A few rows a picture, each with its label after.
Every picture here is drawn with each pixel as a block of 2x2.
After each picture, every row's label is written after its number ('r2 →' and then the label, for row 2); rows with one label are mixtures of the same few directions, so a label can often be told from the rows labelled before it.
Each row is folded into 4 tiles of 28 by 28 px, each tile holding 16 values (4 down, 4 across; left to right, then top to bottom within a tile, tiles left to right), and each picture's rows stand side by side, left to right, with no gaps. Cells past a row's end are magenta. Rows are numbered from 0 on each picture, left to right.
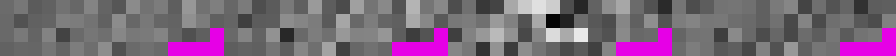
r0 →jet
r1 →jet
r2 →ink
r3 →jet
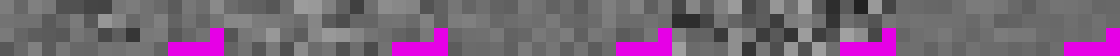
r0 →ink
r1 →ink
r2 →ink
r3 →ink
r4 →ink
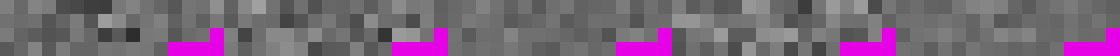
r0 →ink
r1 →jet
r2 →jet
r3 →ink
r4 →ink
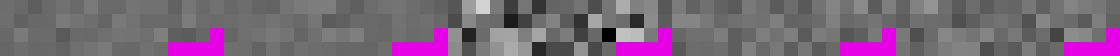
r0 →jet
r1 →ink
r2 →jet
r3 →ink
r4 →jet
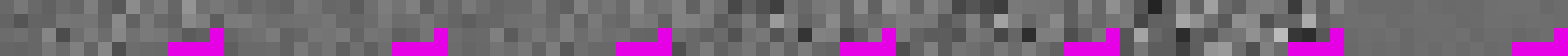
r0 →jet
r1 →ink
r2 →jet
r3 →ink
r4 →ink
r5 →jet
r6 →ink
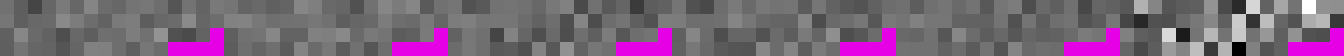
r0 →jet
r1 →ink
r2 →jet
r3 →jet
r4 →jet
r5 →jet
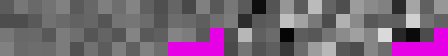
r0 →ink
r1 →jet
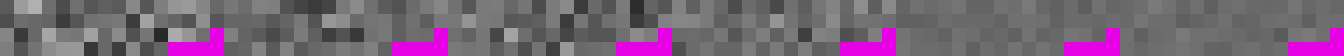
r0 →jet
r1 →ink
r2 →jet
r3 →ink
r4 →ink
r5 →jet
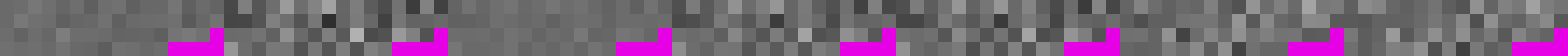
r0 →jet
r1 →ink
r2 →ink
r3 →ink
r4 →ink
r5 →jet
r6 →jet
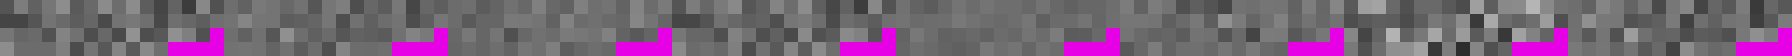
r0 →ink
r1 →jet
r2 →jet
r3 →ink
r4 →jet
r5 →ink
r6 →jet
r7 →jet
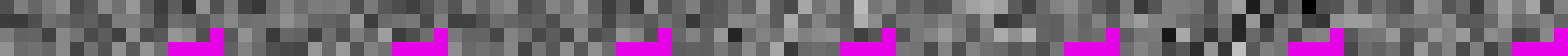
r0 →ink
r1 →jet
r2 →ink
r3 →jet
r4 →ink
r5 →jet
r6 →ink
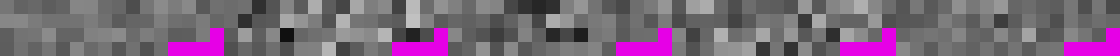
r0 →ink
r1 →jet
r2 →ink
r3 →jet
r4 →ink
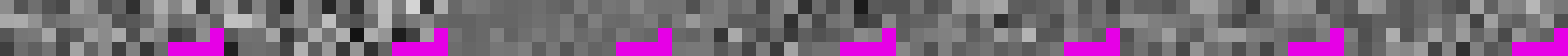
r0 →ink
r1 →ink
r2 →jet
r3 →jet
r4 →ink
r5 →ink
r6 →jet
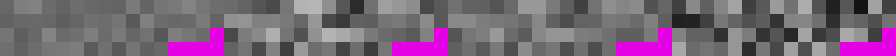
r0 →jet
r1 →ink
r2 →ink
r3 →ink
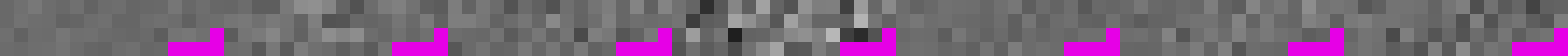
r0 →jet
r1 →ink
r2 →ink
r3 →jet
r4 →jet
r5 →jet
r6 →jet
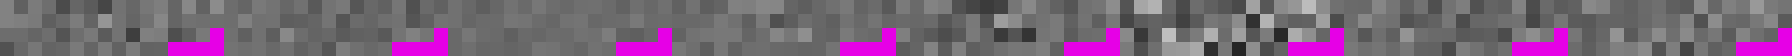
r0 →ink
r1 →jet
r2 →jet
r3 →ink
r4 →ink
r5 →jet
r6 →jet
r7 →jet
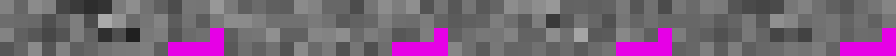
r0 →ink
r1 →ink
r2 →ink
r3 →ink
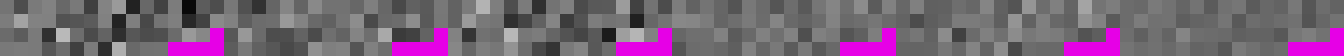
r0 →jet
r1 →jet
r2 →jet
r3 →ink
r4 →jet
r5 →jet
